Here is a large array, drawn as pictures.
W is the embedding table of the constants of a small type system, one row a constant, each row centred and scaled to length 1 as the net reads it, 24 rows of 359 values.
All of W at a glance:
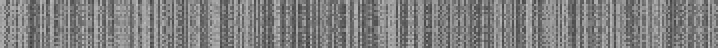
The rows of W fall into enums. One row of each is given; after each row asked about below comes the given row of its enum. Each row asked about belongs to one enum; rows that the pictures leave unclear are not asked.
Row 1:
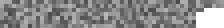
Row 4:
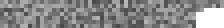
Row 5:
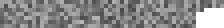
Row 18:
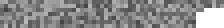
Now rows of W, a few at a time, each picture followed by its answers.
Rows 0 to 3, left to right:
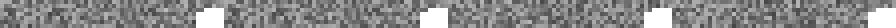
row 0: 1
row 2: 5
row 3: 4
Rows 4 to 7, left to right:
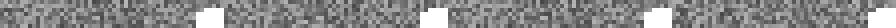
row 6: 4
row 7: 1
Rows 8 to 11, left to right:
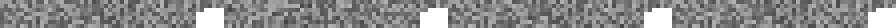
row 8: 5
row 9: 18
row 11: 5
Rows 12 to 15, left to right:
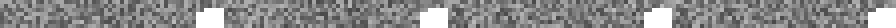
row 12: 5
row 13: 4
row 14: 1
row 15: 1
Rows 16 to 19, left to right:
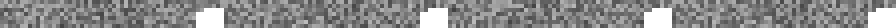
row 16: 4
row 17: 5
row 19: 5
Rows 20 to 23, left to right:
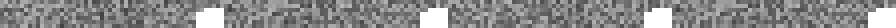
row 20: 4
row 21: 18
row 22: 5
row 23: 18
